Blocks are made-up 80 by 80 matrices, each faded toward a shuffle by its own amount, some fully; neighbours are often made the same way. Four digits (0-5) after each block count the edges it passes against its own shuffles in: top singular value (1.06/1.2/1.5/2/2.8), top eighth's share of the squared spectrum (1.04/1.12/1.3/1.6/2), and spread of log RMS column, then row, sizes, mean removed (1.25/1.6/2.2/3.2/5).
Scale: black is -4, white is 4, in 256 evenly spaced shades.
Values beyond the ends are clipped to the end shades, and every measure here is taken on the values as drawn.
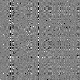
5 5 3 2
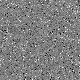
0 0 0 0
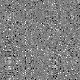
4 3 2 1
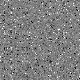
3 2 1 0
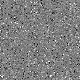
3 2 1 0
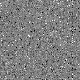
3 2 1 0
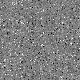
2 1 0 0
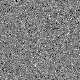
0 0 0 0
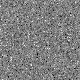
0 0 0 0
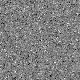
0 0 0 0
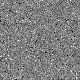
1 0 0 0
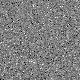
0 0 0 0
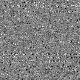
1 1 0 2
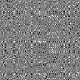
5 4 3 3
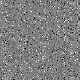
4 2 1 0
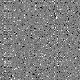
4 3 2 1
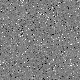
0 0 0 0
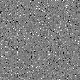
3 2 0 0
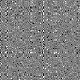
5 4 3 2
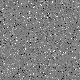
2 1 0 0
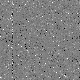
3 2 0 0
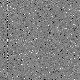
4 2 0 0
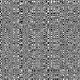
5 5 4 3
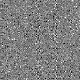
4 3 2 1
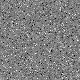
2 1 0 0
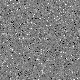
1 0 0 0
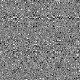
4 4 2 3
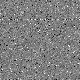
3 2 0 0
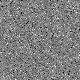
2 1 0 0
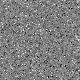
0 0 0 0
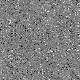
3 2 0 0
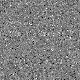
3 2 0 1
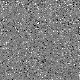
3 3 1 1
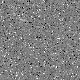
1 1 0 0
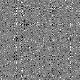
4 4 3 2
